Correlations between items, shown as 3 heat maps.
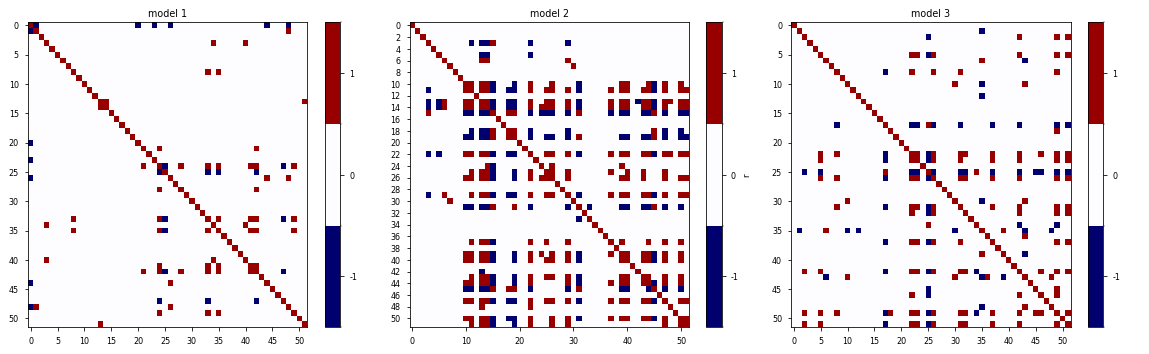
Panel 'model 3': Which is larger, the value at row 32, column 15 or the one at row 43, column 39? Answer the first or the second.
the first
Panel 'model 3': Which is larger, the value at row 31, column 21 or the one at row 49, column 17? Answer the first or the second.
the first
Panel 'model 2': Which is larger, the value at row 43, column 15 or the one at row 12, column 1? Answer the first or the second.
the second
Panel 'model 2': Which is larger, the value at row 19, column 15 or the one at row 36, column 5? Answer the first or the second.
the first
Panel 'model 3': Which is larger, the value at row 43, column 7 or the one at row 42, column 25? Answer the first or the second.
the first
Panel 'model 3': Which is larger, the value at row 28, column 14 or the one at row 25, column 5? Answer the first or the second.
the first
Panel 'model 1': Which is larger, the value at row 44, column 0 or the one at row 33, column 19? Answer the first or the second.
the second
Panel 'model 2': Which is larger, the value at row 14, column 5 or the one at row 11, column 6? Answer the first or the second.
the second
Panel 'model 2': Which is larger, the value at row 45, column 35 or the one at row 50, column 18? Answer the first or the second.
the first
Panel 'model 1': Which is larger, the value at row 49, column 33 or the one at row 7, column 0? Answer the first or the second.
the first
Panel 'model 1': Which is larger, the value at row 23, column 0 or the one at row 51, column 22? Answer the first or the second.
the second
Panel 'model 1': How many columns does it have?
52
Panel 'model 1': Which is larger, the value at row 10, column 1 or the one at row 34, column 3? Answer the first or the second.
the second
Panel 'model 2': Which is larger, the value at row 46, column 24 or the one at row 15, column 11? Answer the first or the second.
the first
